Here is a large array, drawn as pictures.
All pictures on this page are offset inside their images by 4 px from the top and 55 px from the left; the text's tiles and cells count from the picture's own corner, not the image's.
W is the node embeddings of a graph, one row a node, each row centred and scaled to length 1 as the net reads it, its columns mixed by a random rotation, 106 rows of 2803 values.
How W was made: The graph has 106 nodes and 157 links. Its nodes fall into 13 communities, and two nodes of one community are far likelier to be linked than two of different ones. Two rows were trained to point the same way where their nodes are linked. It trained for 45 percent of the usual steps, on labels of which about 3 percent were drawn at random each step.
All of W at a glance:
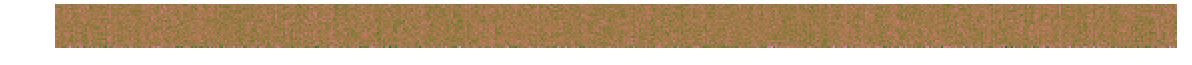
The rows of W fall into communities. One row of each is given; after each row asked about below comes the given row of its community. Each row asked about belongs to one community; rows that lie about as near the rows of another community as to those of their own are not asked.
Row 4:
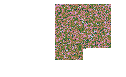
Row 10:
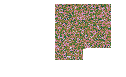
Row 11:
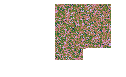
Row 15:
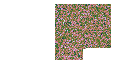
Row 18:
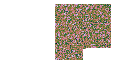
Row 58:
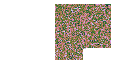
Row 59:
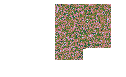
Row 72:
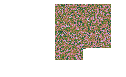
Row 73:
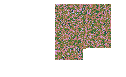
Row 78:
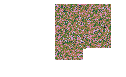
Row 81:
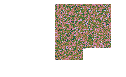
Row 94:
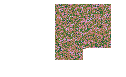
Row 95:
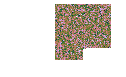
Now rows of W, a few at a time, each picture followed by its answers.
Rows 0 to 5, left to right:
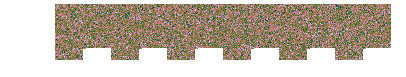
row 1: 10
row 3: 94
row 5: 58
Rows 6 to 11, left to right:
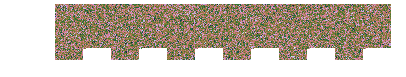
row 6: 81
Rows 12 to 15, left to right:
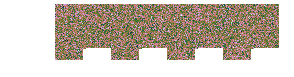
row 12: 81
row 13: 95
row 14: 11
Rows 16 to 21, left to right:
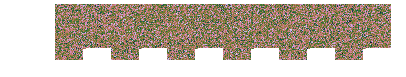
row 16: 94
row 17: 18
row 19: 73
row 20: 58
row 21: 94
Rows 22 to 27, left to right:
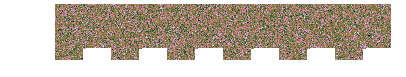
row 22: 81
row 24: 95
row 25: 18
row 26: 95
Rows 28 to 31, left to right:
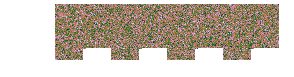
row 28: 81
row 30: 94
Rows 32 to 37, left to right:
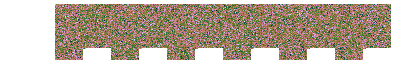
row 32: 18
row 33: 81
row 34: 95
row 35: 58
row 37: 72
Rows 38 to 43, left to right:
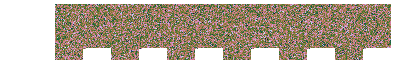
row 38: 15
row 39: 18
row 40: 94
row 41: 72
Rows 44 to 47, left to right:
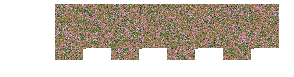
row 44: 72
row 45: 73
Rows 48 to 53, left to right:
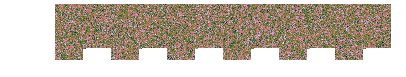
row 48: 78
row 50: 11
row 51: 78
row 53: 94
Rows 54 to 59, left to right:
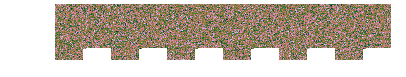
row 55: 72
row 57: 58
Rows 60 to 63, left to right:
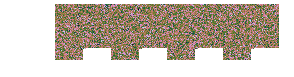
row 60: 72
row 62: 59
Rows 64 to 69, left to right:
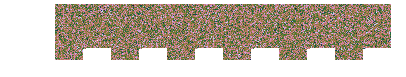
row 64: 95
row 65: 95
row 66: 11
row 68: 94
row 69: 81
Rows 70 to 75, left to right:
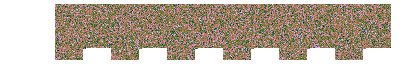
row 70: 18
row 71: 59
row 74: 18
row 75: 81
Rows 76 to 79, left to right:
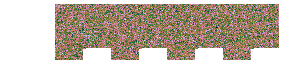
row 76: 4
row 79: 18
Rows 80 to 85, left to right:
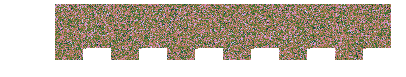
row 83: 59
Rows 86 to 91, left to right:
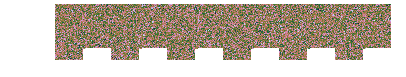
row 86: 58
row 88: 73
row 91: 58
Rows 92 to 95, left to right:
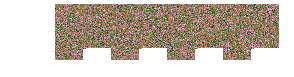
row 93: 10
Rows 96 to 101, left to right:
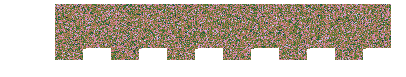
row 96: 73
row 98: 73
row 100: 95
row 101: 73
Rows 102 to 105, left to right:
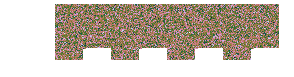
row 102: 59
